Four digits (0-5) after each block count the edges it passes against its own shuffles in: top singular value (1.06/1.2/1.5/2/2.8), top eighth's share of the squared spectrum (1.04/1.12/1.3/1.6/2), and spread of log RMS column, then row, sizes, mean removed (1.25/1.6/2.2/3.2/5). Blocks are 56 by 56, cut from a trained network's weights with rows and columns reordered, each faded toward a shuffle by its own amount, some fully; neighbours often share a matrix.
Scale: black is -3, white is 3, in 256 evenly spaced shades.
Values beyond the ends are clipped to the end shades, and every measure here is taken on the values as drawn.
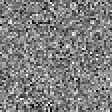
2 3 0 1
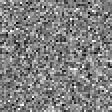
1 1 0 0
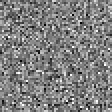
1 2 0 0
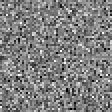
0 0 0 0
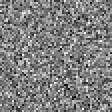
0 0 0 0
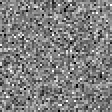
0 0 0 0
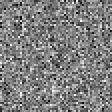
3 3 1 0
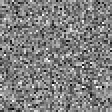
0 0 0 0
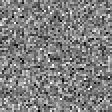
1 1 0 0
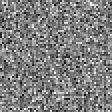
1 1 0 0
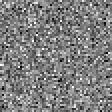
1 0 0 0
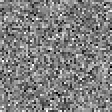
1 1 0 0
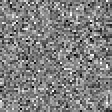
2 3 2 0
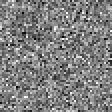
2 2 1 0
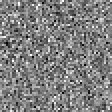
1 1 0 0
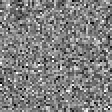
2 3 1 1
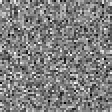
2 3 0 1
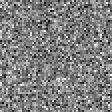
2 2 0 0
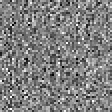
4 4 2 1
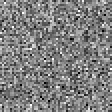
2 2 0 0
